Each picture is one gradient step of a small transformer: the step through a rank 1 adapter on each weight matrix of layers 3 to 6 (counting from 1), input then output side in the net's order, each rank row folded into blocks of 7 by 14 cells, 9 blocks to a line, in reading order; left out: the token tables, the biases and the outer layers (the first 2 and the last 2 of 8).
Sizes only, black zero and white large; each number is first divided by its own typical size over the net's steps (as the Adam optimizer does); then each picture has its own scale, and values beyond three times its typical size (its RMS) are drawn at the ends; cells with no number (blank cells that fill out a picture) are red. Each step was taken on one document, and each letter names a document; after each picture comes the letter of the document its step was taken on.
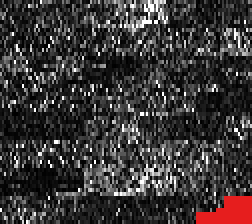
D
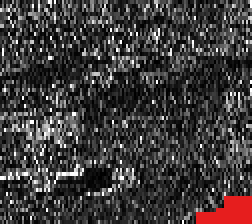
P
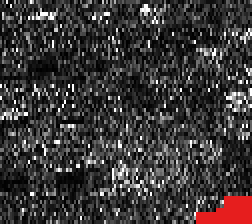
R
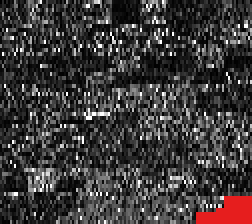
R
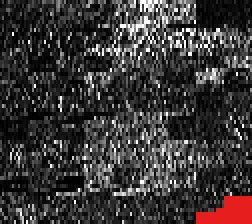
D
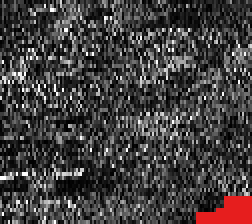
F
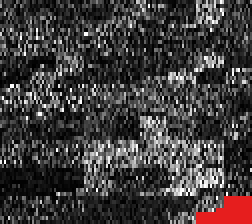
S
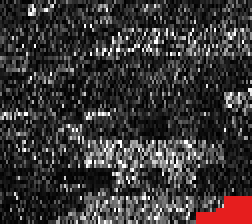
R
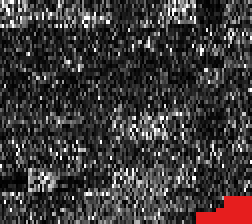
P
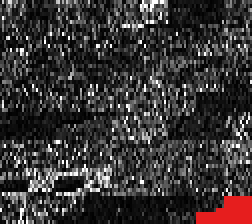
D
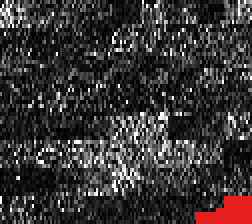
P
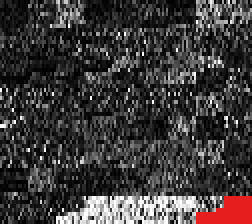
S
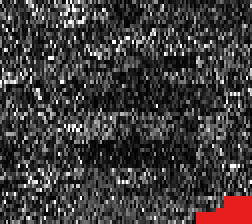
P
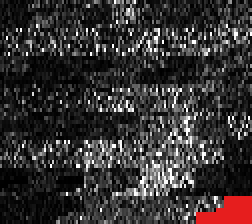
R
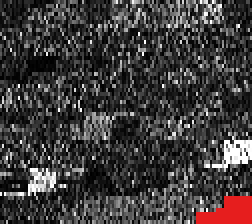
S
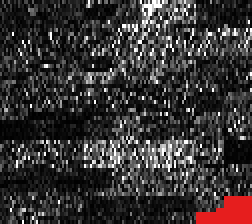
D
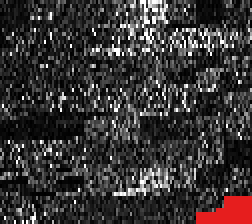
D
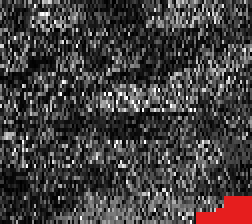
S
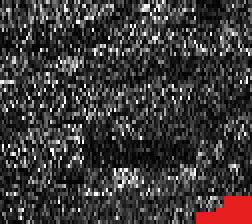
R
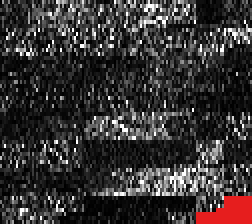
D
